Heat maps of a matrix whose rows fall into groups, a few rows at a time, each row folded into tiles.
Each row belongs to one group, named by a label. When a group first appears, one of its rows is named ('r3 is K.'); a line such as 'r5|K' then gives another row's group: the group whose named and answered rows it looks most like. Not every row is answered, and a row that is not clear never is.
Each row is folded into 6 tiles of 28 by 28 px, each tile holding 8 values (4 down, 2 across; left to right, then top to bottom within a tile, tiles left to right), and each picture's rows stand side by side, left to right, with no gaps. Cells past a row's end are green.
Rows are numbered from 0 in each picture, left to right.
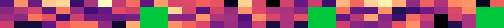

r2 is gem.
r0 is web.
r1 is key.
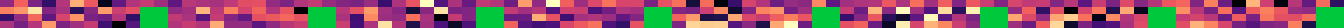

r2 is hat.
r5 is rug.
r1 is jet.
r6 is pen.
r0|hat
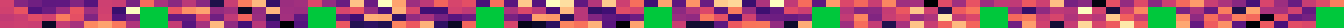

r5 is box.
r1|hat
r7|pen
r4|web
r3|web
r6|box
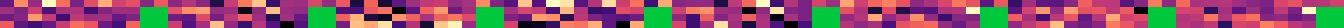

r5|gem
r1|hat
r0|web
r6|jet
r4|hat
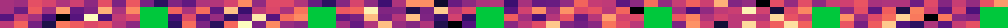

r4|box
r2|hat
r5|pen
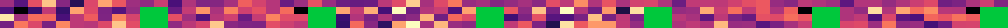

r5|jet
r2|rug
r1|jet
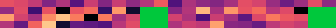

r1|jet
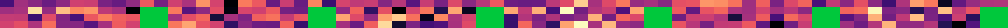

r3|rug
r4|gem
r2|pen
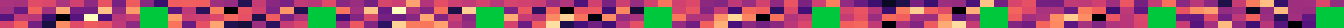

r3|pen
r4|pen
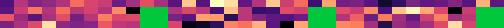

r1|web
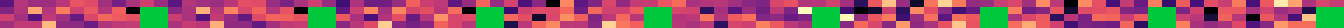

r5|box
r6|key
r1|jet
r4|gem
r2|jet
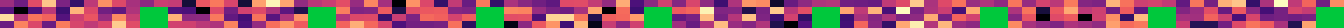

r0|box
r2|key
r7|web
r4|hat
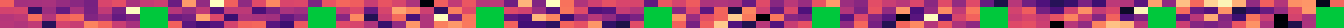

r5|rug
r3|web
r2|box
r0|gem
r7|gem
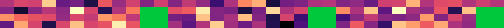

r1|hat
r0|box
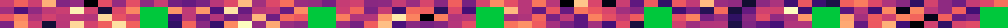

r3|key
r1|rug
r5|pen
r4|pen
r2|pen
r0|box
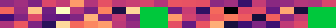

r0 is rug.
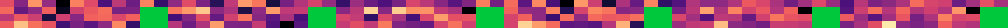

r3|key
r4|jet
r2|jet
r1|hat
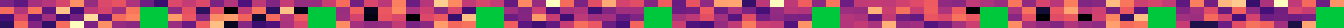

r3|web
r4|web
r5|jet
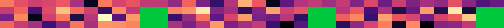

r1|hat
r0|box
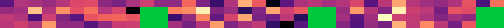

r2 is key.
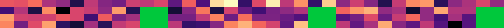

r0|pen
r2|hat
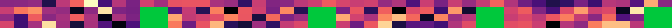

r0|hat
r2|pen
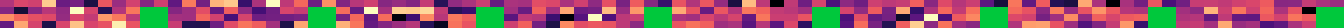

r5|rug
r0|box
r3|rug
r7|jet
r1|web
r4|key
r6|key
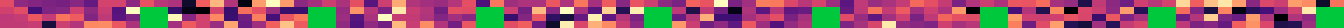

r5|jet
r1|box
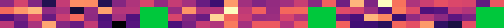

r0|hat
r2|web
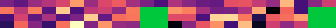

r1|pen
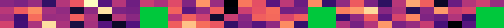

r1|key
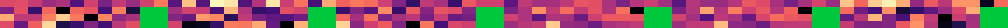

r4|jet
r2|pen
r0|pen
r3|jet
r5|gem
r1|web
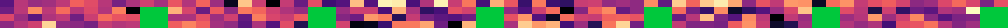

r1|key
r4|gem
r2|web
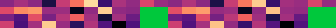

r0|hat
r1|hat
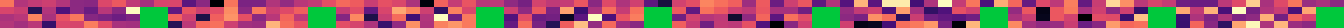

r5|web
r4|gem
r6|box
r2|box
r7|rug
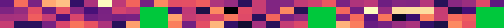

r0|web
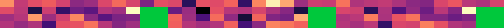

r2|gem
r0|gem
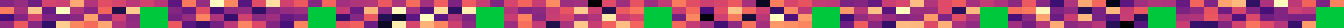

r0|rug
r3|box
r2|rug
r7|web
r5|rug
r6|hat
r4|box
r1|web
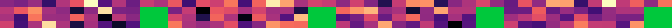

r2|hat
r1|box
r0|hat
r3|web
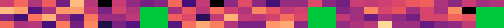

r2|jet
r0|key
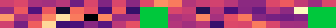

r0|pen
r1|gem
